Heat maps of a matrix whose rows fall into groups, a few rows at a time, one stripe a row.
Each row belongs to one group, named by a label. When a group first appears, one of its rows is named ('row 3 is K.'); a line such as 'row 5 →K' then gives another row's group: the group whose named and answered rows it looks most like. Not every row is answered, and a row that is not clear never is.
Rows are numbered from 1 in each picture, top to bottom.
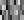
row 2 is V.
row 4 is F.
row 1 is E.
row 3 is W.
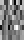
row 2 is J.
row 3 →E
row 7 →F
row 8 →F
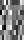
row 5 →E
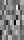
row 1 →J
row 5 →E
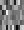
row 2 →V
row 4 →J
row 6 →J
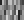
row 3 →E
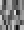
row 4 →F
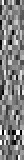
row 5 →V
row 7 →J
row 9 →V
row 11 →F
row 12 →J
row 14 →V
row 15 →J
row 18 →W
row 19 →W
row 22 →V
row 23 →J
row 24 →E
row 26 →F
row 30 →W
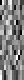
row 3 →W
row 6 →E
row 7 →E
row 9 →V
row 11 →E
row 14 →J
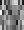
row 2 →V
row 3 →F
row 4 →J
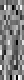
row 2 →J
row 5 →J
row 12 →W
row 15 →V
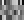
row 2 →V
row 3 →E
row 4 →V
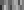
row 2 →V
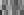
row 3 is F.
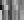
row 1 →V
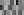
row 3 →E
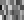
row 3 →J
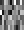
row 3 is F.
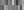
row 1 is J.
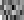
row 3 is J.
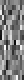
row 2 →W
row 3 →F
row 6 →J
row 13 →V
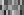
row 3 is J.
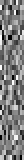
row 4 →F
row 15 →J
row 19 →E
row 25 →E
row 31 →V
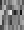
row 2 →V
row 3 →E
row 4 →F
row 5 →F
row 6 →W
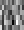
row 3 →F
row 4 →W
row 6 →F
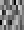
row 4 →W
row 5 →V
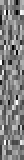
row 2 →J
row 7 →F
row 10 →J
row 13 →F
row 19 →F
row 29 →J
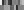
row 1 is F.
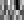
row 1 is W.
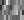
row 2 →V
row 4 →J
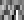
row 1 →V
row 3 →E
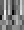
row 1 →J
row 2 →J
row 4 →V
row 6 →V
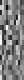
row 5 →E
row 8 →F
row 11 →W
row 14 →F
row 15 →W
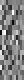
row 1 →V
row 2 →F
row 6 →F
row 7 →V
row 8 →J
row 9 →E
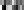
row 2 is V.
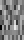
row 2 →E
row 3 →V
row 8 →W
